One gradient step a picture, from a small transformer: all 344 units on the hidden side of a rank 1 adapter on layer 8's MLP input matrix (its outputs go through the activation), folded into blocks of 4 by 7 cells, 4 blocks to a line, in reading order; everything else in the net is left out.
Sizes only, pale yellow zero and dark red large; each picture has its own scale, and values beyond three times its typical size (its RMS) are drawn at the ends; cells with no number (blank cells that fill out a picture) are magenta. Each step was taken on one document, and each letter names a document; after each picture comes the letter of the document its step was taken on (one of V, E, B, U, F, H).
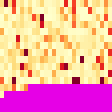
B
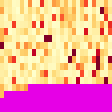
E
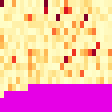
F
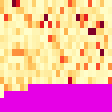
F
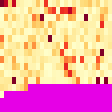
B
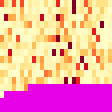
B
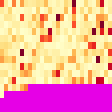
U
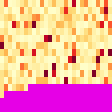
E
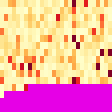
B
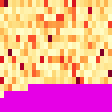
B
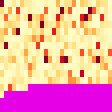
F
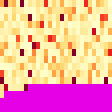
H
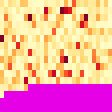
F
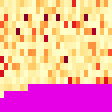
F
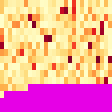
E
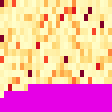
F
